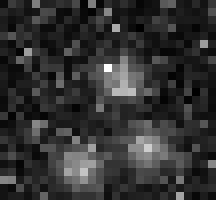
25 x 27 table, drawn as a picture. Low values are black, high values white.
Average level on the scale: 20%. Bumps: three. Histogram: skewed, a long tail of high values.
